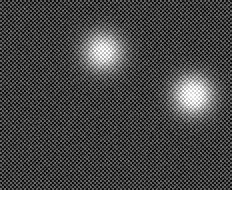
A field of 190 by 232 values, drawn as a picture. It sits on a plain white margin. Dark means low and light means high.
Slope: none. Odd rows or columns: none. Bumps: two. Average level on the scale: 30%. Ninth with the highest average: middle right.
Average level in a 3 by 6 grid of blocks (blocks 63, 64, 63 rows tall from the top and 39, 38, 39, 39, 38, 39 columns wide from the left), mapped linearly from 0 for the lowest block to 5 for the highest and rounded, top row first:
005100 | 001044 | 000000
